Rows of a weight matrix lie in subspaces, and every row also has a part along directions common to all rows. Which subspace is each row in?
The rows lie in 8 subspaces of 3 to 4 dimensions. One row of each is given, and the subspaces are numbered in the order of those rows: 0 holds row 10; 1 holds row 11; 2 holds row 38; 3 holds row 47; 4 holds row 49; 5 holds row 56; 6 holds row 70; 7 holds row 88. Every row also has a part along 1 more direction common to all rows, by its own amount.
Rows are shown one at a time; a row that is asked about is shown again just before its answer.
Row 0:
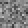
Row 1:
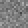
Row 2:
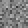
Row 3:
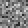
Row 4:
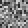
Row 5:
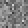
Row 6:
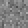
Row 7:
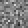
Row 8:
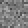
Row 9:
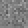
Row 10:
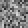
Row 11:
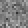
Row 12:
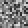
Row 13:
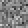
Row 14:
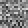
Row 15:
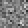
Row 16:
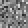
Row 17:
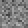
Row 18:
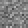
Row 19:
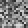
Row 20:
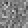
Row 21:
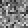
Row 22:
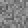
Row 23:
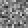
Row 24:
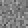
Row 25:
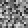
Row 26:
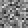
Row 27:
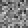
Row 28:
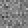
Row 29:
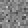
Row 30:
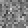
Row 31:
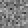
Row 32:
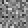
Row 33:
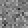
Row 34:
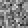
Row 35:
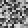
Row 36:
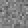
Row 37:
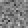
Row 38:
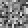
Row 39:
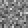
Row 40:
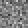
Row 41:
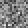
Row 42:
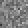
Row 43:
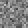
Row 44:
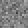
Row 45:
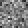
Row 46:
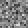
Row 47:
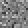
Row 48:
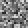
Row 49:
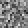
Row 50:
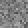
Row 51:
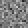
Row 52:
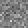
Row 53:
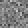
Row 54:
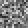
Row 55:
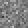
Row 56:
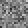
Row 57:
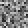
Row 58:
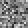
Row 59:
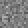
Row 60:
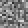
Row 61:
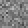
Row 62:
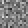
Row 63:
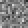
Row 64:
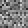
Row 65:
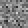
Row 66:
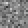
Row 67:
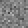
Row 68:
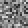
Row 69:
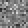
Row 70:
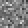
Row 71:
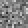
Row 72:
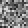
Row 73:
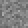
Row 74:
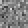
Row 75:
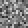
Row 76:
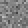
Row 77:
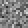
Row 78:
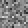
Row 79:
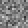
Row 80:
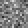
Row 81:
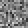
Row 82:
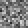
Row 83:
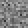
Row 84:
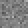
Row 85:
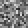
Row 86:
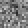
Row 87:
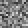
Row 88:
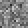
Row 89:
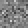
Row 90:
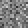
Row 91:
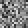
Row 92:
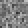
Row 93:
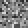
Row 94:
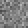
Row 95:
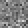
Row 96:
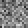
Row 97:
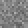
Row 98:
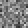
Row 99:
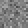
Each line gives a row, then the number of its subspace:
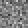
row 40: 6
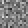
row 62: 3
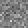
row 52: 7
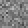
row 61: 7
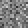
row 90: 0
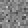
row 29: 7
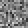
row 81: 2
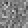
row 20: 4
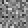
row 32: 3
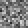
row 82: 3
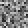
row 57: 6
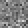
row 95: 1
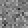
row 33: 5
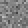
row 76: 6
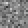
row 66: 6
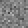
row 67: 5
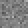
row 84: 1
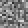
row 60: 5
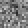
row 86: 0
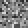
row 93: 3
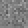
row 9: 4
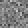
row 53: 1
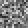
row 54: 2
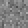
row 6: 0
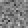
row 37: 5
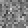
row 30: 5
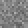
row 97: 4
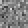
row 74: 3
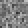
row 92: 1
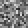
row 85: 5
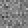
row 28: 7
